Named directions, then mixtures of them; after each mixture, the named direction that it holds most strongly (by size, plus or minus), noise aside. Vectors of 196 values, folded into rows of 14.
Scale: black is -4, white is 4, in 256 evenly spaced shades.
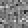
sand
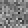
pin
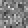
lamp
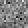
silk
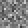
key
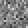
silk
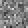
lamp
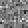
sand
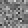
pin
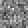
lamp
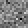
silk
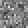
lamp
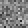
pin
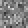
lamp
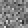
pin
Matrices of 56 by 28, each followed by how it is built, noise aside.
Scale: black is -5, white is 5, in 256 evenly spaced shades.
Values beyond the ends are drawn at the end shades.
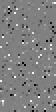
sparse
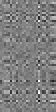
low rank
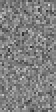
noise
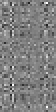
low rank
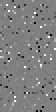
sparse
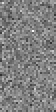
noise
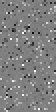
sparse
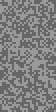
noise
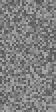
noise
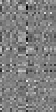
low rank
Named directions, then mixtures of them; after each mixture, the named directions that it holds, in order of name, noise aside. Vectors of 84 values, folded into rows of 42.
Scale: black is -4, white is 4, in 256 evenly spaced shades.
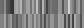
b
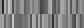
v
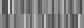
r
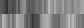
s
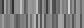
b, v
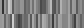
v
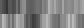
s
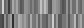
v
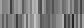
b, r, s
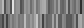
r, s, v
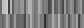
r, s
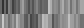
s, v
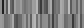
b, r, v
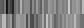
b, s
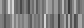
b, r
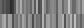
b, s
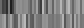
b, r, s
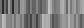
s, v
